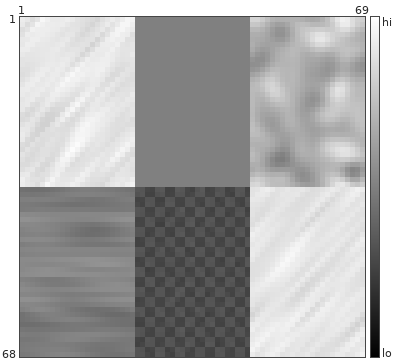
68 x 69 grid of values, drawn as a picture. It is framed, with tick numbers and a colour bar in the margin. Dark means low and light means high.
It is made of 2 by 3 panels. Panel 1,1: very high, slanting up to the right, faint in contrast. Panel 1,2: middling, flat. Panel 1,3: high, blotchy. Panel 2,1: middling, streaked across, faint in contrast. Panel 2,2: low, checkered, faint in contrast. Panel 2,3: very high, slanting up to the right, faint in contrast.
